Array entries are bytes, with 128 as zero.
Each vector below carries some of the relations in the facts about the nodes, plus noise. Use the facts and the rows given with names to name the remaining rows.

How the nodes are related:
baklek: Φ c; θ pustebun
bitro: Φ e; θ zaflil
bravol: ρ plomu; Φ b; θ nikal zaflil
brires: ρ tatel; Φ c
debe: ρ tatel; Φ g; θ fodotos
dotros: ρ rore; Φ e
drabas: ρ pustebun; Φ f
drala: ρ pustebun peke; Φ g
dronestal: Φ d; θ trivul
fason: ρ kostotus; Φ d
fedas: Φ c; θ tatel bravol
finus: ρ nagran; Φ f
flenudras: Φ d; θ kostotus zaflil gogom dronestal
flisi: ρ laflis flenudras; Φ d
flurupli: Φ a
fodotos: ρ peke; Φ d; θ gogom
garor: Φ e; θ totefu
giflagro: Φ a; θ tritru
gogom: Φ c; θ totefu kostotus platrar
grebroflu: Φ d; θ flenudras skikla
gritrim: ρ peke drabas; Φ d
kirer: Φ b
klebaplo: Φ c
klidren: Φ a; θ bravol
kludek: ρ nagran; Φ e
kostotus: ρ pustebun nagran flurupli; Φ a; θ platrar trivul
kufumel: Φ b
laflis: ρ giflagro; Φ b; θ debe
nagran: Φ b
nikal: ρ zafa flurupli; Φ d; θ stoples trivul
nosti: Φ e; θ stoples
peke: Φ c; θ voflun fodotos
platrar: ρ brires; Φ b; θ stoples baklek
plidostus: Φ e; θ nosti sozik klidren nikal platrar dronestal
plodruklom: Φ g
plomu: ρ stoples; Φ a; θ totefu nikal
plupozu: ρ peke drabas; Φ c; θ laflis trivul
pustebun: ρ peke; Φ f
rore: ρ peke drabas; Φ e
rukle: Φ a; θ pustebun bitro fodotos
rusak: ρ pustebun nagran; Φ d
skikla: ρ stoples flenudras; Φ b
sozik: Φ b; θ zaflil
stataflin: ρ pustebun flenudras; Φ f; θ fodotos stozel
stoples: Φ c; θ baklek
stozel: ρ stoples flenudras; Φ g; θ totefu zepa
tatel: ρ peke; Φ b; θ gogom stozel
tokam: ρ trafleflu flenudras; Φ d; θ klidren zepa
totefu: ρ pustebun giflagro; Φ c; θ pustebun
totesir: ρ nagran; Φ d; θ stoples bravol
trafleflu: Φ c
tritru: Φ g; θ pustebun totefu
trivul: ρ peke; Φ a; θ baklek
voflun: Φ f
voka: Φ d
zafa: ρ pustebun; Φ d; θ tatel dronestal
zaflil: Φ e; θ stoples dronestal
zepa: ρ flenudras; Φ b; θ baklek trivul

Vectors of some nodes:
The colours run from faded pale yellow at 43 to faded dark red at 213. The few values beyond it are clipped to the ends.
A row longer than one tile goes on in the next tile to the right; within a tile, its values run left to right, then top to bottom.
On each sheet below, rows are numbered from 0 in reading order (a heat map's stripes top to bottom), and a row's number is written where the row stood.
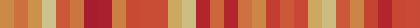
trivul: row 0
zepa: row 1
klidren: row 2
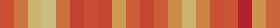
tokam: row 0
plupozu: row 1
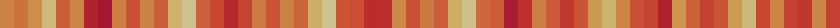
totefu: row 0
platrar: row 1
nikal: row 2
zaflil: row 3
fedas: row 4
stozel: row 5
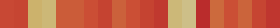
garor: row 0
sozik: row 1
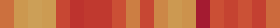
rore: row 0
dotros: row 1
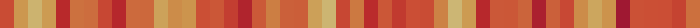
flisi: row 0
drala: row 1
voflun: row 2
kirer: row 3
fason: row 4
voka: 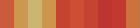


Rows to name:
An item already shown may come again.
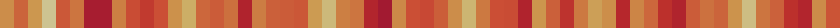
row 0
trivul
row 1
peke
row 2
gogom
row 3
plupozu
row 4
plodruklom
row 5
kostotus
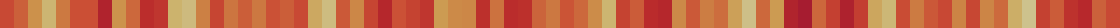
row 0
plupozu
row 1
plidostus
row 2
klidren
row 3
trafleflu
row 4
debe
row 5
stoples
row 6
plomu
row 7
fodotos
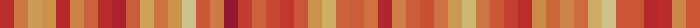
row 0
plodruklom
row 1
pustebun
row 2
peke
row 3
giflagro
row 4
nikal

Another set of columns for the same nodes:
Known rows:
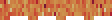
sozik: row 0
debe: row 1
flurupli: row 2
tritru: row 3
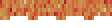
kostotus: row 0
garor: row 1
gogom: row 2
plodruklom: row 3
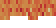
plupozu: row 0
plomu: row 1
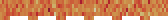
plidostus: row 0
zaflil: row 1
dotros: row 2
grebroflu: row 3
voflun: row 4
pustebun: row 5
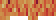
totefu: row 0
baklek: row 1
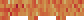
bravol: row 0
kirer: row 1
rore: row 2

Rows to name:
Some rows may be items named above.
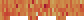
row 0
plidostus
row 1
tatel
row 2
zafa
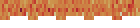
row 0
platrar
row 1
platrar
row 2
plupozu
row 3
laflis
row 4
tatel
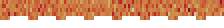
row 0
nosti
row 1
plomu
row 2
stataflin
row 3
laflis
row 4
stozel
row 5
rukle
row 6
trivul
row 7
klebaplo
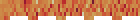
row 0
voka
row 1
klidren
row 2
stoples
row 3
totefu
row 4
zepa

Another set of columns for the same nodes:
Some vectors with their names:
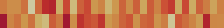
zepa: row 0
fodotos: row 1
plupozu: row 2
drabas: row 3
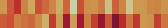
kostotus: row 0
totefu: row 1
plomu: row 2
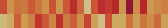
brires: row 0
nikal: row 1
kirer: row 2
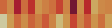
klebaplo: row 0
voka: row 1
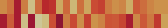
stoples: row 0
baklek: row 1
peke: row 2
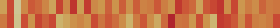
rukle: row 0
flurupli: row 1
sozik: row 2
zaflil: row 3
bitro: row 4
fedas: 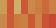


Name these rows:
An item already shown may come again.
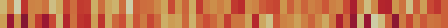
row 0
totefu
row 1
debe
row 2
tatel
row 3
voflun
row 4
nosti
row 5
sozik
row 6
stoples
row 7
baklek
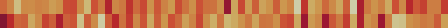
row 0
plomu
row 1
trivul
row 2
grebroflu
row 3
klidren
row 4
skikla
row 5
stozel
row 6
tritru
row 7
plodruklom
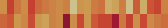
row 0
klidren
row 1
stataflin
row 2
baklek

